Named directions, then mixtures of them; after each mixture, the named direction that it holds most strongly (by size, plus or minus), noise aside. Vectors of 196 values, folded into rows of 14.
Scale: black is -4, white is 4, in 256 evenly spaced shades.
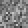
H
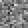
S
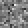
S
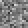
S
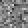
S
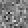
H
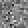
S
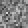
H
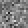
H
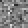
S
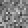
H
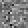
S
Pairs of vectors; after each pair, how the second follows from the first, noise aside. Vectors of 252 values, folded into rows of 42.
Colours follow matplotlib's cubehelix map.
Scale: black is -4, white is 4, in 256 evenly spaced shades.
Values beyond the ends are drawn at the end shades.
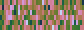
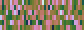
sign-scrambled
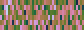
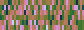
sign-scrambled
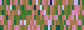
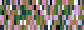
scaled up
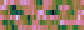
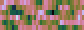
copied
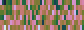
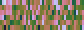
negated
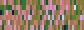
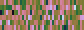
copied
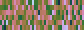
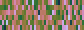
copied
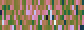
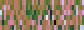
negated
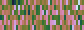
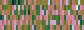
copied
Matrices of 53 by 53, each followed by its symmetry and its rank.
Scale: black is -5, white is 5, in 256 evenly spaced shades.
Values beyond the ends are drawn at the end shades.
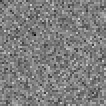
symmetric, full rank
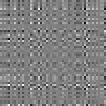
antisymmetric, rank two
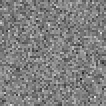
neither, full rank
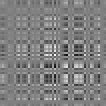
symmetric, rank one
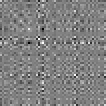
symmetric, rank three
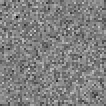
symmetric, full rank
